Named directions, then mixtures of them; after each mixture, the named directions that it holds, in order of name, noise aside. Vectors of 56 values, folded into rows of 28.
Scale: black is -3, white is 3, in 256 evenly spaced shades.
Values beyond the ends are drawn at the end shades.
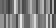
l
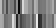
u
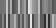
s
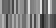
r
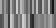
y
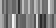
r, u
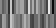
r, s, y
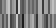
l, u, y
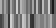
y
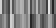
r, y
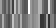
l, r, s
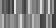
l, r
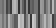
l, s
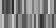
l, r, u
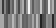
l, r, u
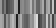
l, u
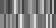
l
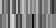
s, u, y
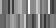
r, s, y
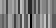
s, y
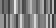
l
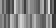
l, r, y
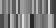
y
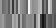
r, s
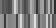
l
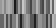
l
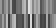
s, u
